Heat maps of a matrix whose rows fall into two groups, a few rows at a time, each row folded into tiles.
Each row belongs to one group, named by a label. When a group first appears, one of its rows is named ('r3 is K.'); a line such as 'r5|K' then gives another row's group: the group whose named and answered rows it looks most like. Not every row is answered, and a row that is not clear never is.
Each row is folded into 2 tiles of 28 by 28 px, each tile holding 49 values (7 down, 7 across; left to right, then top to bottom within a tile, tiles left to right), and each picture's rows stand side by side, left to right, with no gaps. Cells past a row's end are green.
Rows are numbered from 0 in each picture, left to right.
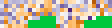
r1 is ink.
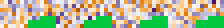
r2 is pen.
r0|ink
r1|ink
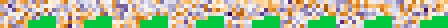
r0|ink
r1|ink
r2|ink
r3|pen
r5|pen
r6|pen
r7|pen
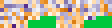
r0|ink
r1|ink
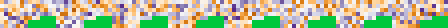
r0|pen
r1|pen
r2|ink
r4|ink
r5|pen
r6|pen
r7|ink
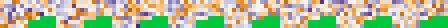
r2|pen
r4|pen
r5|ink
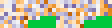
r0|ink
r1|ink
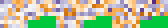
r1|pen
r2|ink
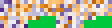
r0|pen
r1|ink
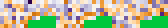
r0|ink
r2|ink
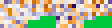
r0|pen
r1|ink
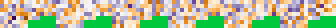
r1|pen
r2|ink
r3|ink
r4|ink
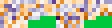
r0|ink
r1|ink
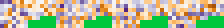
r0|pen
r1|ink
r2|ink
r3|pen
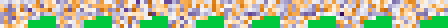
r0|ink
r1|pen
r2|ink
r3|pen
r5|pen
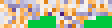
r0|ink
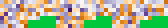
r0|ink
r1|ink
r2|pen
